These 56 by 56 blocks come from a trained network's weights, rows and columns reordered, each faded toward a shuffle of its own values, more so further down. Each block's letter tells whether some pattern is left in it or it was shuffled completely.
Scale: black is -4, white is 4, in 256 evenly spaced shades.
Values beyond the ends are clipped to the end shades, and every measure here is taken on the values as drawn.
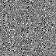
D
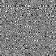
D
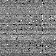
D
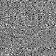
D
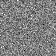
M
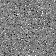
M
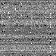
D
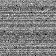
D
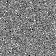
M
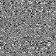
D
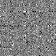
D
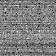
D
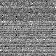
D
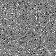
M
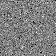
M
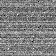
D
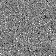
M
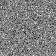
M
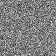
M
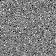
M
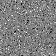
M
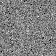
M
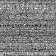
D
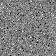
M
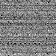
D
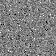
M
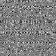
D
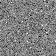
M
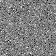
M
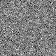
M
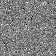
M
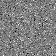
M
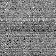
D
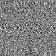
D
